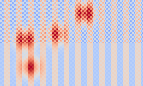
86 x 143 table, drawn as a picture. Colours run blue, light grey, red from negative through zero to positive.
On average the colour sits 50% of the way up the scale. Four bumps rise from the field. Stripes running up and down repeat 12 times from left to right. The bottom part is calmer, past a seam about 50% of the way down.
